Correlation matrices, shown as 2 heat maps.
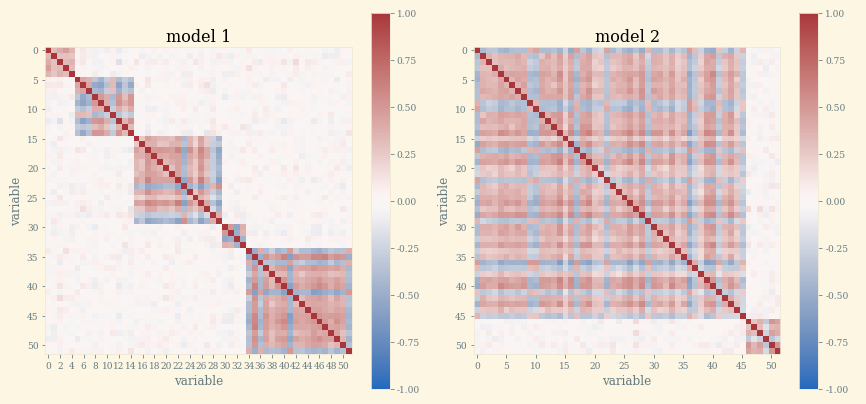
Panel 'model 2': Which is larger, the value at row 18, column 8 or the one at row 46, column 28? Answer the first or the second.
the first
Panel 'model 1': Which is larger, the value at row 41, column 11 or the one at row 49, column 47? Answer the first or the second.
the second
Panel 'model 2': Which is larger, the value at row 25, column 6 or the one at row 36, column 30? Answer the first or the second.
the first
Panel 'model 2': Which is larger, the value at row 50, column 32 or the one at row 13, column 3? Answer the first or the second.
the second
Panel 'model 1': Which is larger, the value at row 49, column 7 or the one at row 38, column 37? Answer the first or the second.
the second
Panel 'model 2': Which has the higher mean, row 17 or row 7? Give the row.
7
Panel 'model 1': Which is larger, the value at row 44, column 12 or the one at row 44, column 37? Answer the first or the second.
the second
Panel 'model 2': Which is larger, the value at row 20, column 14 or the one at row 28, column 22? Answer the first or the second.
the first
